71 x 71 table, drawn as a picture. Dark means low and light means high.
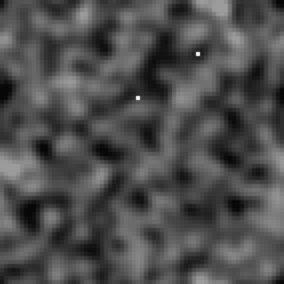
Mirror symmetry: none. Seam: none. Histogram: bell-shaped. Lone odd cells: 2, each higher than its neighbours. Average level on the scale: 30%. Stripes: none. Slope: none. Grain: blotchy.
